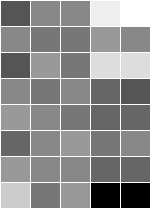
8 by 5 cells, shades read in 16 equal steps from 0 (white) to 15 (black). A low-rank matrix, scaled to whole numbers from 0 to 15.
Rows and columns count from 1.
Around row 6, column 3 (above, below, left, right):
8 7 7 8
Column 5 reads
0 7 2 10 9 7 9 15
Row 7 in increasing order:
6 7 7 9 9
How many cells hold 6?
6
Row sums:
25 36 28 41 39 37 38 47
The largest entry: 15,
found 2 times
